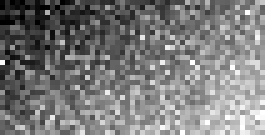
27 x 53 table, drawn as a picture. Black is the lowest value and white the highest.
On average the colour sits 50% of the way up the scale. The top left is the ninth with the lowest average. The field climbs toward the bottom right. The grain is fine, like static. The bottom right is the ninth with the highest average. Neither half mirrors the other.
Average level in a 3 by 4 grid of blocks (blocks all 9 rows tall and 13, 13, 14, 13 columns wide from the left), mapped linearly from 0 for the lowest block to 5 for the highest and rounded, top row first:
0 1 2 3 / 1 2 3 4 / 2 3 4 5
